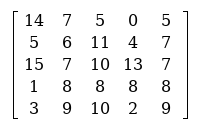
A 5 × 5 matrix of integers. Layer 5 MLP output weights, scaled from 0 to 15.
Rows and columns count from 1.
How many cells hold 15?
1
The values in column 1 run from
1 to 15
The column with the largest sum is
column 3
